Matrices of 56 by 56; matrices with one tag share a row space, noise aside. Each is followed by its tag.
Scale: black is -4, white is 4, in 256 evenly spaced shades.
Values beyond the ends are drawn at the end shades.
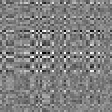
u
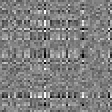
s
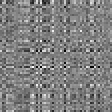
u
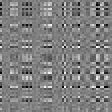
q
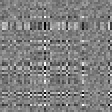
s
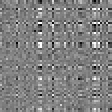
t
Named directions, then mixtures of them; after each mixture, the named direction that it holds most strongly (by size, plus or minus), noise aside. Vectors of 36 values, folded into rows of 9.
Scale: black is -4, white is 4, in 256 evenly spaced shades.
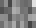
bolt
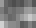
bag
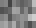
bolt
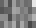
bolt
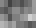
bag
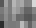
bag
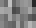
bolt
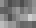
bag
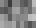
bolt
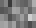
bolt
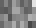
bolt
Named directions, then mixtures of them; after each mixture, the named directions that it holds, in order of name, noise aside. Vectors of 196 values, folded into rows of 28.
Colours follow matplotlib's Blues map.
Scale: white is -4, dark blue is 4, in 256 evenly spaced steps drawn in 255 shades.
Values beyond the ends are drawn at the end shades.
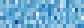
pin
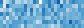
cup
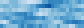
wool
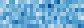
cup, pin, wool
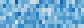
cup, pin, wool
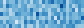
cup, pin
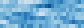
wool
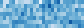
cup, pin, wool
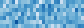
cup, pin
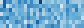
cup, pin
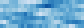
wool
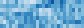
pin, wool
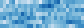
cup, pin, wool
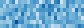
cup, pin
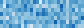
cup, pin, wool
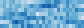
pin, wool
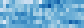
cup, wool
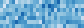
cup, pin, wool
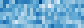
cup, pin, wool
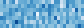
pin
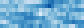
wool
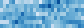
cup, pin, wool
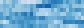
wool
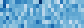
cup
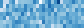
cup, pin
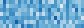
cup, pin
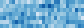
cup, pin, wool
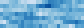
wool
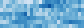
cup, wool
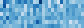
cup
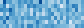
cup, pin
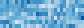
pin, wool
